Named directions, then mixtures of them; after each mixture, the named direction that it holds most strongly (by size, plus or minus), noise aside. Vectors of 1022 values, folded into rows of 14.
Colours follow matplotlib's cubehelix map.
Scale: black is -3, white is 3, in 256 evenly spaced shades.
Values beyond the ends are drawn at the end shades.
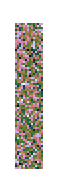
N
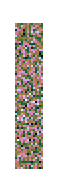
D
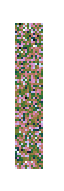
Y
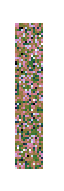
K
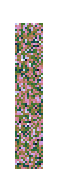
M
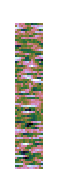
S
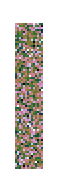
N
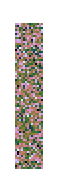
N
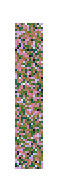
N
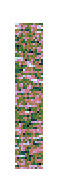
S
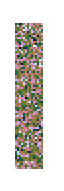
Y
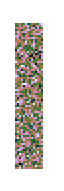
N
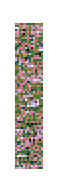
D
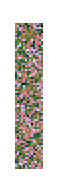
N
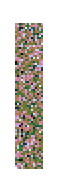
K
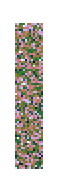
M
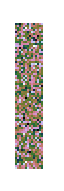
Y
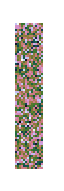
M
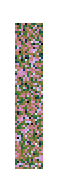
M
